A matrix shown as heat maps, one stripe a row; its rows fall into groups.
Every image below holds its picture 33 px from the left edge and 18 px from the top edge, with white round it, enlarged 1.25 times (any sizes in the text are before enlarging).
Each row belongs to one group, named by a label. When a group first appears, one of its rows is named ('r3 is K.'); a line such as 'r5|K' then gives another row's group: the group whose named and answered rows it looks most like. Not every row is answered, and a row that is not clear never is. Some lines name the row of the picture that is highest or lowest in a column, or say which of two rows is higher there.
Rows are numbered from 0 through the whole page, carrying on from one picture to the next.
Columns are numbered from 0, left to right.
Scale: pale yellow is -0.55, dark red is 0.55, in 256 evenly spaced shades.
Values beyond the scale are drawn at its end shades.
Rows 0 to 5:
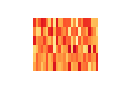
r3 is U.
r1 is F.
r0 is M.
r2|M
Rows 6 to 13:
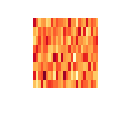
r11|U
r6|M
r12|M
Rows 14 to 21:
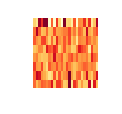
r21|U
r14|M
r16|M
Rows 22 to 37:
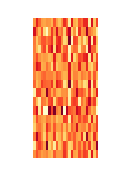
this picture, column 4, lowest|32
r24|U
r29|U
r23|M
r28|U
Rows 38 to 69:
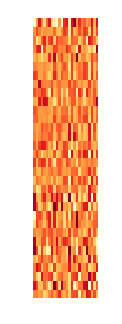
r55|F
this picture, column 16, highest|38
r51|U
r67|F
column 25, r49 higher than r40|Yes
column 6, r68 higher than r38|No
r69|F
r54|M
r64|M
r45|U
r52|M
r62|U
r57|F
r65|U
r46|M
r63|M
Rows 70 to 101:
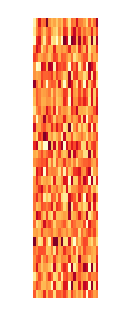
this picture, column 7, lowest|100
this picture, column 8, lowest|75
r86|M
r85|U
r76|U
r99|U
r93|F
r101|F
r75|F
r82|U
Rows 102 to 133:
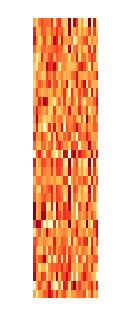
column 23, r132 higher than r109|Yes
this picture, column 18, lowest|116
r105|U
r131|M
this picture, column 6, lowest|125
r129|M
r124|M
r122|U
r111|M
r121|U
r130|M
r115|M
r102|U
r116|F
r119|U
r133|F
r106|F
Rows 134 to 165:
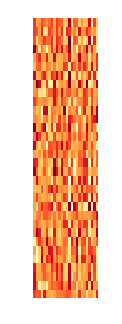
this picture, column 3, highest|161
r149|F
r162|U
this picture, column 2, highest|141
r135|M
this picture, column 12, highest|144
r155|U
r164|M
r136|U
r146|M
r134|U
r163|U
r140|U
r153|F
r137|M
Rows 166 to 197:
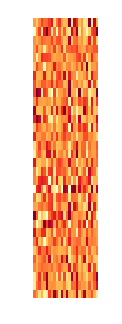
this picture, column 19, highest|171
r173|U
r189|F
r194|U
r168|U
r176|M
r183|F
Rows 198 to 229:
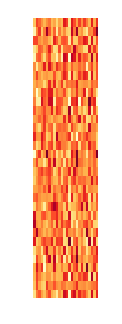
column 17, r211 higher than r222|No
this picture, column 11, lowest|202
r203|F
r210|F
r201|U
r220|U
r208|U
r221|M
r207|F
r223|U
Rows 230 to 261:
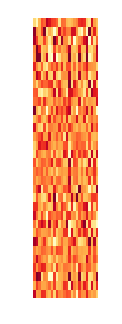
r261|M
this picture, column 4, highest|231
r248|U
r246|U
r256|U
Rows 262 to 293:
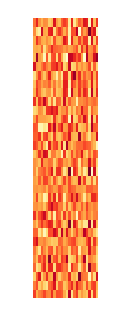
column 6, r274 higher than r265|Yes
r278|F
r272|F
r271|M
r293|U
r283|F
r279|U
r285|U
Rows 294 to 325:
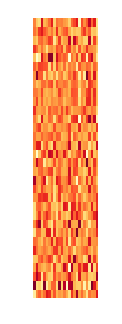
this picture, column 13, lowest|324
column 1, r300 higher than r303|Yes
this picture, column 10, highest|324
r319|F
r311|U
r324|M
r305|F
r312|M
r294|F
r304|M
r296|U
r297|M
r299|M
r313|F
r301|F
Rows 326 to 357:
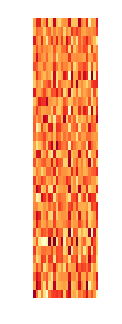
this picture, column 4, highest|337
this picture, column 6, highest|351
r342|U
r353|F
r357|M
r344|M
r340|F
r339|M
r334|U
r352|U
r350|U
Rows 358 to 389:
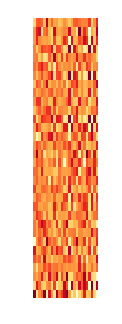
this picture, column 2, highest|359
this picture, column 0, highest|389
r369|U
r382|M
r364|U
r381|M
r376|M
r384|U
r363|M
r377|U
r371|F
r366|U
